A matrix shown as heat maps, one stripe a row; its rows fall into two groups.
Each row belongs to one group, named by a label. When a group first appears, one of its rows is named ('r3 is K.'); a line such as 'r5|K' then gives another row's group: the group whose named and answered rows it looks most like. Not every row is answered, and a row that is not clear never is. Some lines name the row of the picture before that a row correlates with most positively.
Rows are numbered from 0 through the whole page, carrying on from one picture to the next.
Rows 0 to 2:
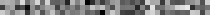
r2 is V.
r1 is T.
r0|V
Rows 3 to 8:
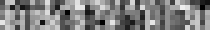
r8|V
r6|V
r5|V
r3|T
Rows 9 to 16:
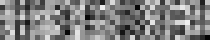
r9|V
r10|T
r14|V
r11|V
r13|T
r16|T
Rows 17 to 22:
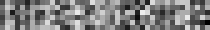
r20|T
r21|T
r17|T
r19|T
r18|V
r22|V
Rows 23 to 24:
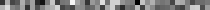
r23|T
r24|V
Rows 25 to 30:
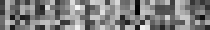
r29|V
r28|T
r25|T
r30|T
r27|T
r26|T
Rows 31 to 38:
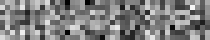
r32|V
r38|V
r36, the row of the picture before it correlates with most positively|25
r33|T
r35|T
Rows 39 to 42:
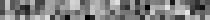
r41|T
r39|T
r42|V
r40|T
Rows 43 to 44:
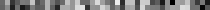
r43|T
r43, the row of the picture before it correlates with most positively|39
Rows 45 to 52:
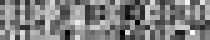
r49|T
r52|V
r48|V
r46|V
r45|T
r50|T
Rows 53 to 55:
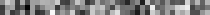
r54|T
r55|T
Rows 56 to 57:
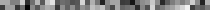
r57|T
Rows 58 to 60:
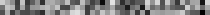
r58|V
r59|V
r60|T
